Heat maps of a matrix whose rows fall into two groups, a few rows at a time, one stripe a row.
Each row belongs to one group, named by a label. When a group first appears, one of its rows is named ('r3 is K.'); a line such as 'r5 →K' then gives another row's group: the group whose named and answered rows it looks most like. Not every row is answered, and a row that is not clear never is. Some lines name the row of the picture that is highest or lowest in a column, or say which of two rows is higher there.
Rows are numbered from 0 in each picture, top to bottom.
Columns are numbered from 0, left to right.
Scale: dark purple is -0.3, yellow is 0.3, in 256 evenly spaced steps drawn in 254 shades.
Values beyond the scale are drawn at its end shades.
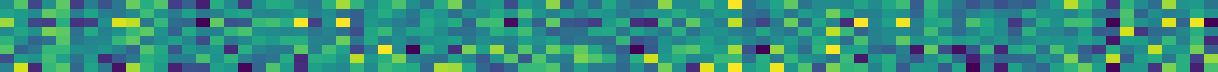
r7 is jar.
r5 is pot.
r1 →pot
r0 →jar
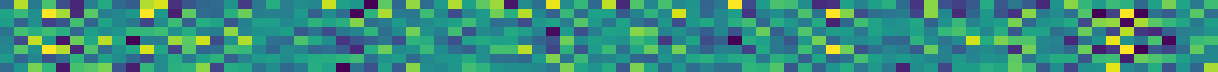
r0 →jar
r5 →pot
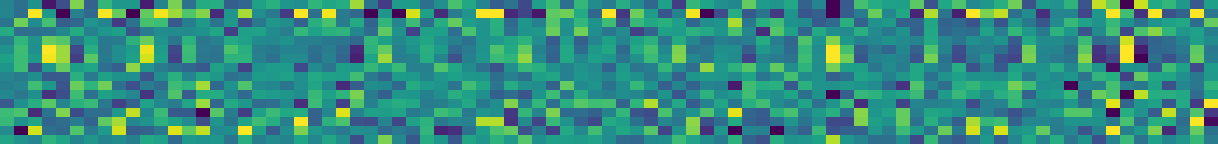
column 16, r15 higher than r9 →No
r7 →jar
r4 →pot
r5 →pot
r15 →pot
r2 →jar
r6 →pot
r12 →jar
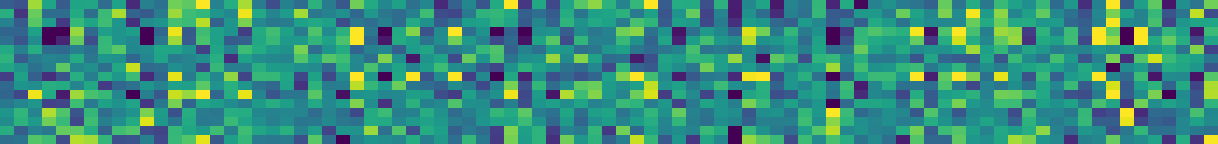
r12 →pot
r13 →pot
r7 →jar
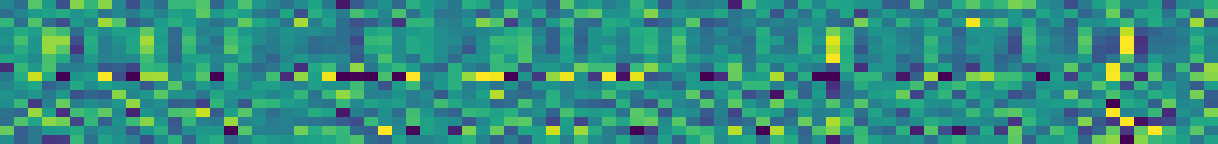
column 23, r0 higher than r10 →No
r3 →pot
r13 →pot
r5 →pot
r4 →pot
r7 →jar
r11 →jar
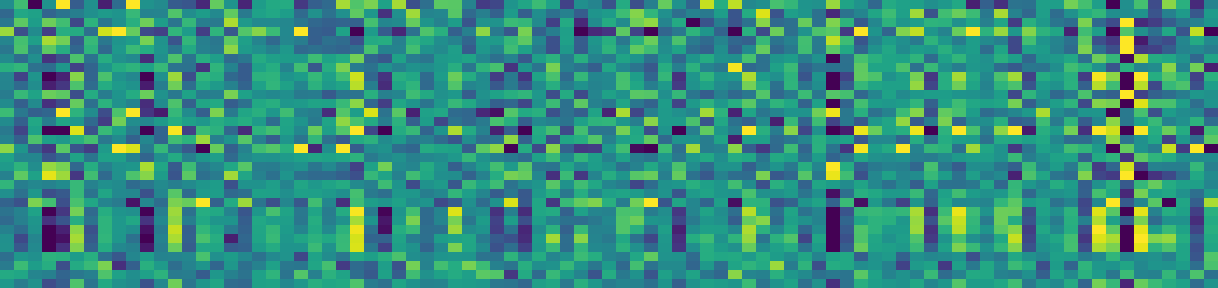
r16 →jar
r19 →pot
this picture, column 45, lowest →16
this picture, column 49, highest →16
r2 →pot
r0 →jar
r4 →pot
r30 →jar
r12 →jar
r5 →pot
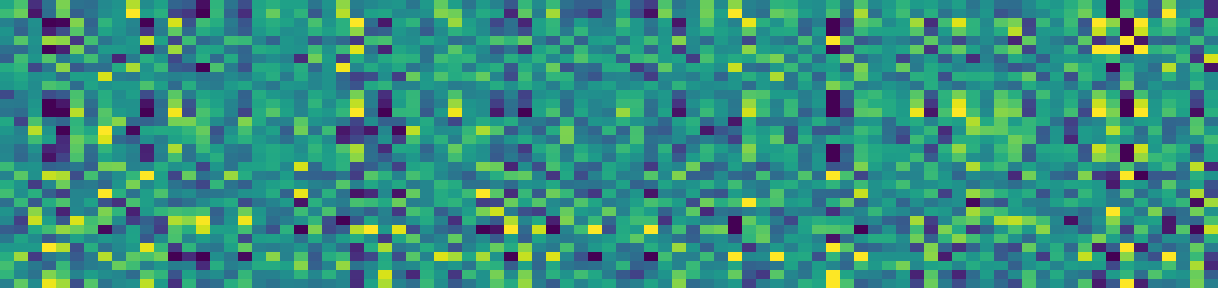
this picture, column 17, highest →24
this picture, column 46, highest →25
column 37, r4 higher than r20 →Yes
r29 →jar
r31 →pot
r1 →jar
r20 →jar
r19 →pot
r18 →jar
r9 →pot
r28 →jar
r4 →pot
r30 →pot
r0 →jar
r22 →jar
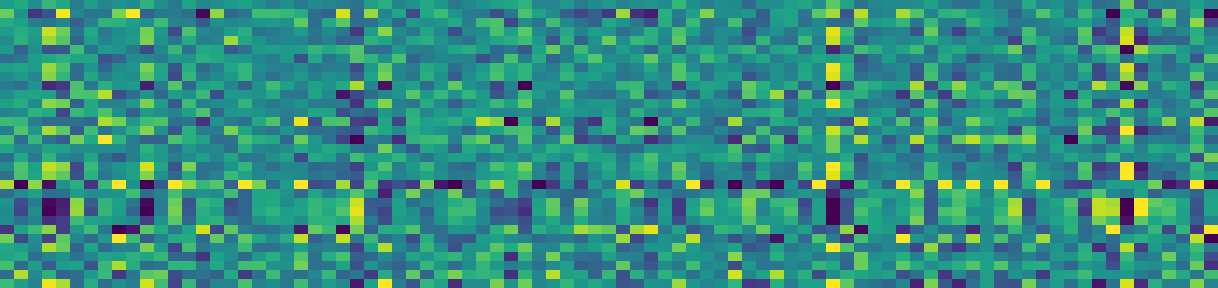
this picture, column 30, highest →20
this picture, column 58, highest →20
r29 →jar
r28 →jar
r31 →pot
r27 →pot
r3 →pot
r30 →jar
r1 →jar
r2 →jar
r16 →pot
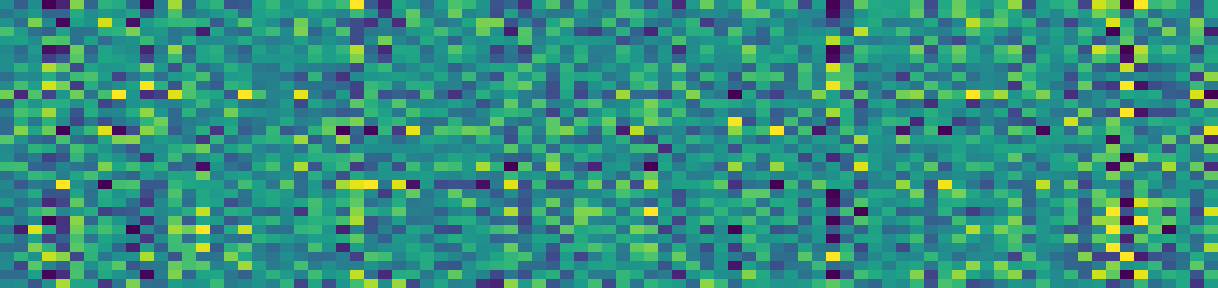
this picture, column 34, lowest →20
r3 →jar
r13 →jar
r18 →jar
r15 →jar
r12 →pot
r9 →pot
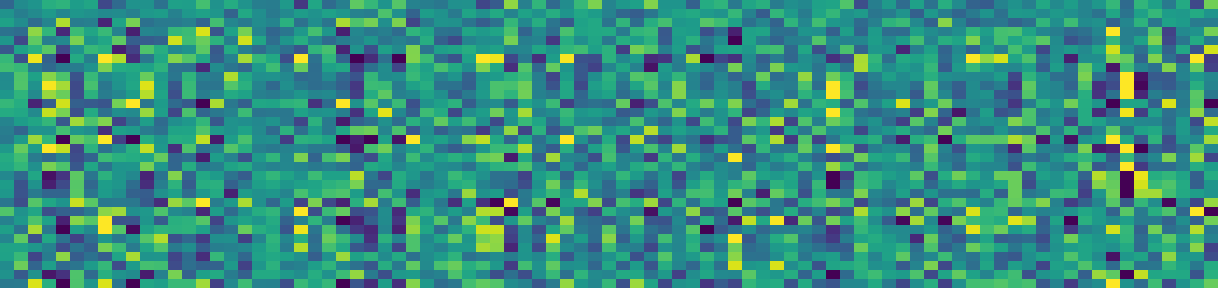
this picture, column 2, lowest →11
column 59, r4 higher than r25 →Yes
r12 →pot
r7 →jar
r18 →pot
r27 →jar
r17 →jar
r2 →jar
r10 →pot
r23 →jar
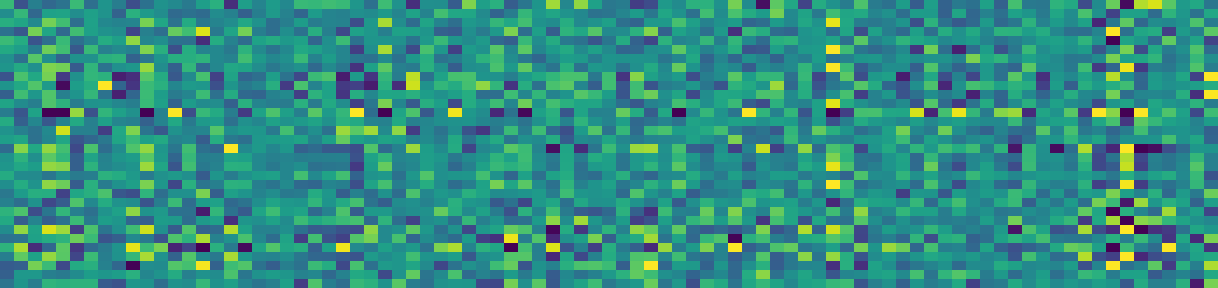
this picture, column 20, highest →14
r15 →jar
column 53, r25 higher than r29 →No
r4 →jar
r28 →pot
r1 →jar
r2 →pot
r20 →pot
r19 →jar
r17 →pot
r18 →pot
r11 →pot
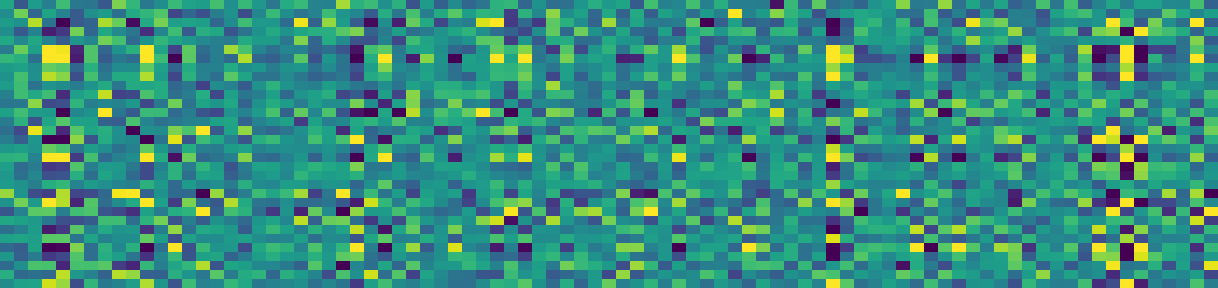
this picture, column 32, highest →27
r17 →pot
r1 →jar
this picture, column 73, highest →6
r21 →jar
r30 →jar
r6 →pot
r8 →pot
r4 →jar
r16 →pot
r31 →pot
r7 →pot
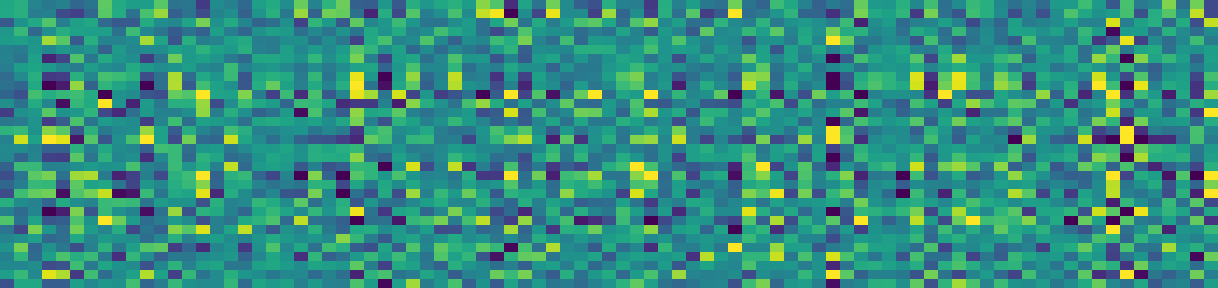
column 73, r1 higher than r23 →Yes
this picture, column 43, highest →1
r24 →jar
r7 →pot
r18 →pot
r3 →jar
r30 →pot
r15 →pot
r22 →jar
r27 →jar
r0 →jar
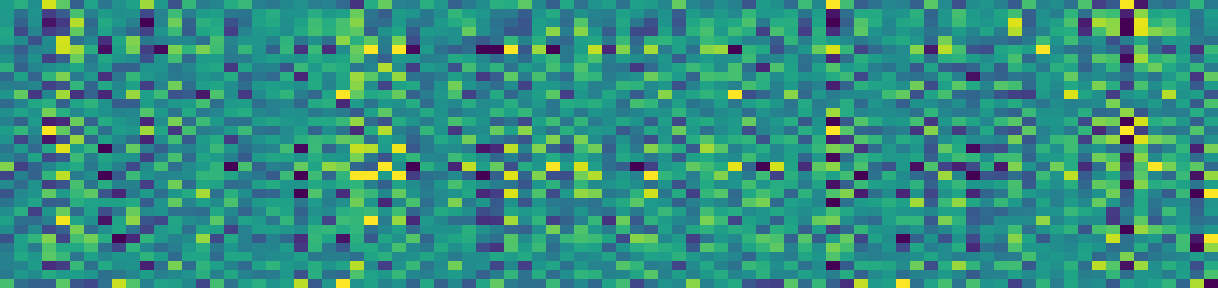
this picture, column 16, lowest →18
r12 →pot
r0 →pot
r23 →jar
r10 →jar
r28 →pot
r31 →jar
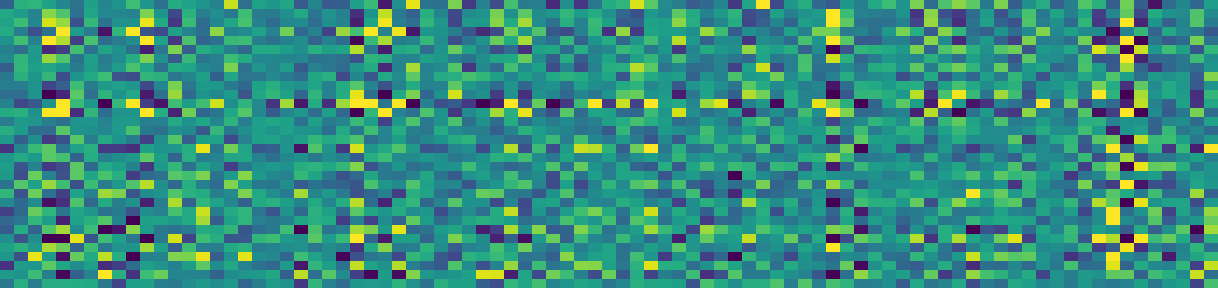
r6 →pot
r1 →pot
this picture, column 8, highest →21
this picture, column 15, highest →11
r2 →pot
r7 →pot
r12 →pot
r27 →pot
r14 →jar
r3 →jar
